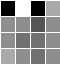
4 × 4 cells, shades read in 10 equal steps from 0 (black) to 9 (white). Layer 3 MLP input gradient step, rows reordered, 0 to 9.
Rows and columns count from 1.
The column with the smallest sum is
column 3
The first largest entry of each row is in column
2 1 1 1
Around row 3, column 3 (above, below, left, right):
3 4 4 5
